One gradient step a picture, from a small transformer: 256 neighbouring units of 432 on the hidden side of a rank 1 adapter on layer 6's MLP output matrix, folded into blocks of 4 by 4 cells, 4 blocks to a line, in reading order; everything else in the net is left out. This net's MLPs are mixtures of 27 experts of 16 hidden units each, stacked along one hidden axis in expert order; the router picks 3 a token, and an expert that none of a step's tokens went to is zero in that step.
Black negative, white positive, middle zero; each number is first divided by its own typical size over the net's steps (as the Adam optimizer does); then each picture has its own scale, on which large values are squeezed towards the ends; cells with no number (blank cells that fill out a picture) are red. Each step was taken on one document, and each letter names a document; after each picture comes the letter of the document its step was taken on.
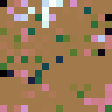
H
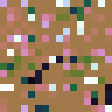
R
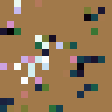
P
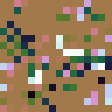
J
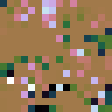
H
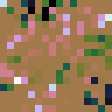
H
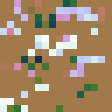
P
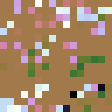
P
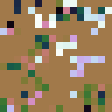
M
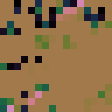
M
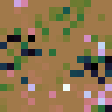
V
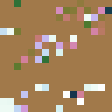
P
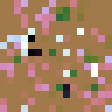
V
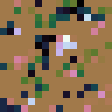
P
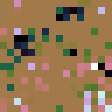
J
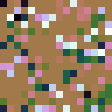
R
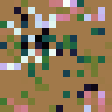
M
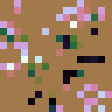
M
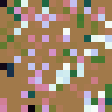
R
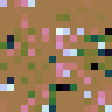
V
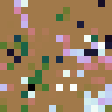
J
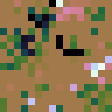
V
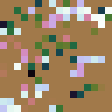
P
